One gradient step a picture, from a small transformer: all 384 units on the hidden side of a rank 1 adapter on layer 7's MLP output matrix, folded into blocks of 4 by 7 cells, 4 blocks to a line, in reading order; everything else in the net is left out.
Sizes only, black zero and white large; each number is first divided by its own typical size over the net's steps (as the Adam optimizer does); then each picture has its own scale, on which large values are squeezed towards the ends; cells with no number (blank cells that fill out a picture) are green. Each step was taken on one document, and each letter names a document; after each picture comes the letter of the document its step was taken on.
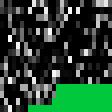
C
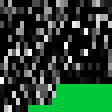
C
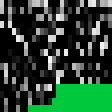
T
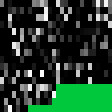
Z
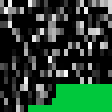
T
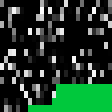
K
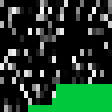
K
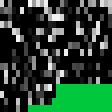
T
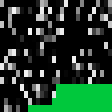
K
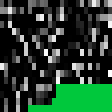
T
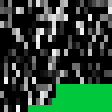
T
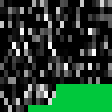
C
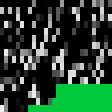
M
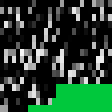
M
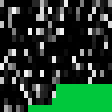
K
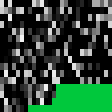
C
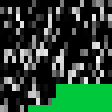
M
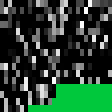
T
